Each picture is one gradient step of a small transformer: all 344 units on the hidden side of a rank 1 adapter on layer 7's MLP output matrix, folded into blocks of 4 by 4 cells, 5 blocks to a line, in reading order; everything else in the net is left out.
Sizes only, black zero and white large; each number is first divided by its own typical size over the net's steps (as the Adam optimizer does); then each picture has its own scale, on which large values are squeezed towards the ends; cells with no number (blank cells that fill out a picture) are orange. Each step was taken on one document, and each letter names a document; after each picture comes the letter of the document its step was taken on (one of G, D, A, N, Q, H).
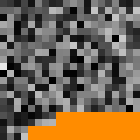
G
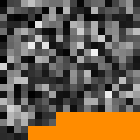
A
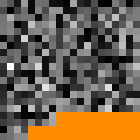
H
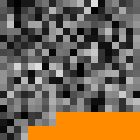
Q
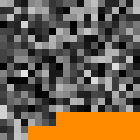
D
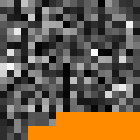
Q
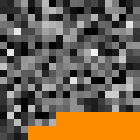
Q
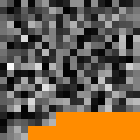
H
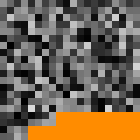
H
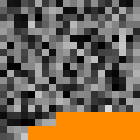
G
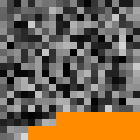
G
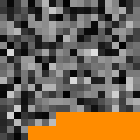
Q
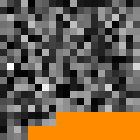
H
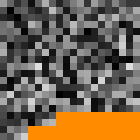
H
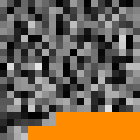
H
